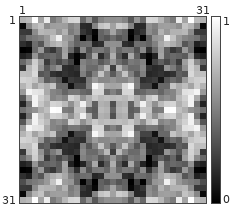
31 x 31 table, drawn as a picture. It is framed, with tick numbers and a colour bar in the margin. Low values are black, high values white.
It mirrors both left to right and top to bottom. There is no overall slope. Overall the values sit about 50% of the way up the scale. The texture is blotchy.
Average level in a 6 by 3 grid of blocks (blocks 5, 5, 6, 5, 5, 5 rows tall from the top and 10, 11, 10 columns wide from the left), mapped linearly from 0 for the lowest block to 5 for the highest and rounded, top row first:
404 / 020 / 555 / 555 / 020 / 404
